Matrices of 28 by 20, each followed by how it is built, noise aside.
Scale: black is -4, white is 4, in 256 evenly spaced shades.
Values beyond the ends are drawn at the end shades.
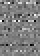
uneven rows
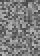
noise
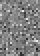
noise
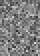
noise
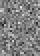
noise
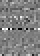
uneven rows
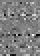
uneven rows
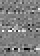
uneven rows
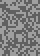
noise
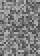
noise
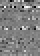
uneven rows
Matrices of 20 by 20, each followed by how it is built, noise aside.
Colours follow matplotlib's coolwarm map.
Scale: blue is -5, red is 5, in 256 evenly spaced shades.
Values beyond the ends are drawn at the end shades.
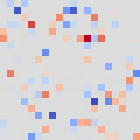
sparse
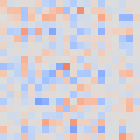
low rank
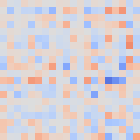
low rank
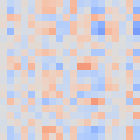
low rank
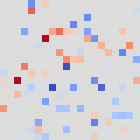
sparse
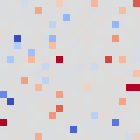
sparse
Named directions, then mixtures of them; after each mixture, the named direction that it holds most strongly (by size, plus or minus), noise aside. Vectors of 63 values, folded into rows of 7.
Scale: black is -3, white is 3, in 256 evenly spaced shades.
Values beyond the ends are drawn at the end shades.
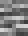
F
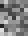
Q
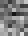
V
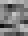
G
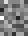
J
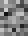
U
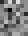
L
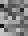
Q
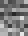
V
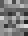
F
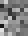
Q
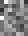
J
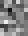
Q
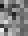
Q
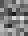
V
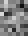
U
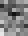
Q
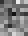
V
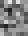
L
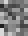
Q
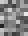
L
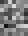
L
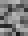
G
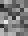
Q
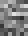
V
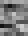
G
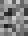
U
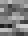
G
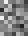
J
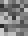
Q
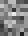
V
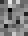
L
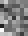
Q
